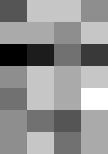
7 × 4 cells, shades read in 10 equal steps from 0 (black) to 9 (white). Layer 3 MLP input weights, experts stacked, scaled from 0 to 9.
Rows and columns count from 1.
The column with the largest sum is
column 4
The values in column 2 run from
1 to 7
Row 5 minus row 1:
1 0 -1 4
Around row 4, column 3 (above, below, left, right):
4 6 7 7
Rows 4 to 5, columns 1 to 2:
5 7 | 4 7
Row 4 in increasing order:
5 6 7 7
